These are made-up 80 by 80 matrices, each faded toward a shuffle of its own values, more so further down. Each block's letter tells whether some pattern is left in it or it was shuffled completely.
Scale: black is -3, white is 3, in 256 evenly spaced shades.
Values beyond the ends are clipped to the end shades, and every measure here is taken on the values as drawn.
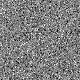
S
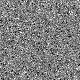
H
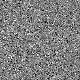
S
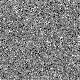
H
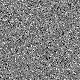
H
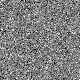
H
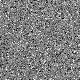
H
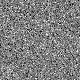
H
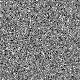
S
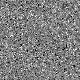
S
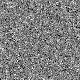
H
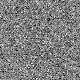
S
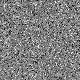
H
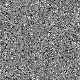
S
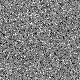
H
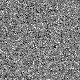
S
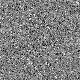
H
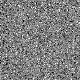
S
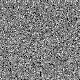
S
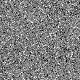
H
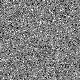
H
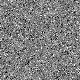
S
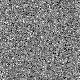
H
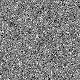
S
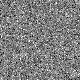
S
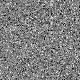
S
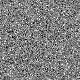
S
